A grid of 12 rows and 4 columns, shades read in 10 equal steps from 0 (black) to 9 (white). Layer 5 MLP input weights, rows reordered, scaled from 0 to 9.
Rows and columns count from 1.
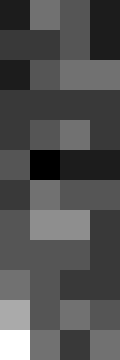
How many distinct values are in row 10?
3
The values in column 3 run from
1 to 5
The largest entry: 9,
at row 12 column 1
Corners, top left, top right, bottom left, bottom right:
1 1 9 4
